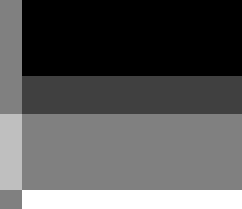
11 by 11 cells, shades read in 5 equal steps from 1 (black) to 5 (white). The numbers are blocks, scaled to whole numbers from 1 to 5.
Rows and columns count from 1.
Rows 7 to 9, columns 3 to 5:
3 3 3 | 3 3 3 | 3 3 3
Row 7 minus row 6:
1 1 1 1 1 1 1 1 1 1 1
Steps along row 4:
down same same same same same same same same same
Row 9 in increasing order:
3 3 3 3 3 3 3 3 3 3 4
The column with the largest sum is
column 1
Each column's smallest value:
3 1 1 1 1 1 1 1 1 1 1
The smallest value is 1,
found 40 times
